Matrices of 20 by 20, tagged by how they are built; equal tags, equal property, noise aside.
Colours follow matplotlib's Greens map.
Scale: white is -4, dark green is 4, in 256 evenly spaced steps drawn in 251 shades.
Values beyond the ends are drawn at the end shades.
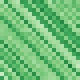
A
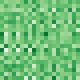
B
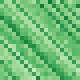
A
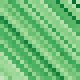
A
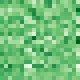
B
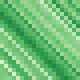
A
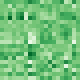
B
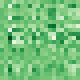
B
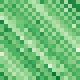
A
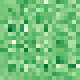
B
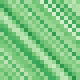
A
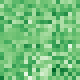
B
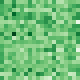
B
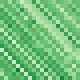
A
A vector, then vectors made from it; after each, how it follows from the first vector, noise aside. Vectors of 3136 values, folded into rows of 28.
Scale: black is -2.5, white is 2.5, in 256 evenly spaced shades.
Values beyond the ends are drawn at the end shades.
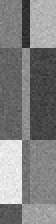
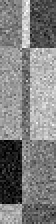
negated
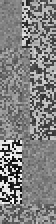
sign-scrambled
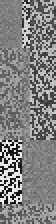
sign-scrambled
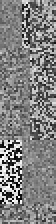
sign-scrambled
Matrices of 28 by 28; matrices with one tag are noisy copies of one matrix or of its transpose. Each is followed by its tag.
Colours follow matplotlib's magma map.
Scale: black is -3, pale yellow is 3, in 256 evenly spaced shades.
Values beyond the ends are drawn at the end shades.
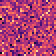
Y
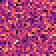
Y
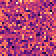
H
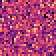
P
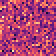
H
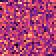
P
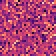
Y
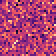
Y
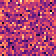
H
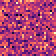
H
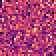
P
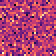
Y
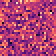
H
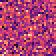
P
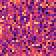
H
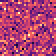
P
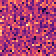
H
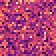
H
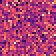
Y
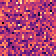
H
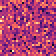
H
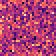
H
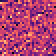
P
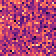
H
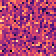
H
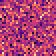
Y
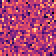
P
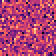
P
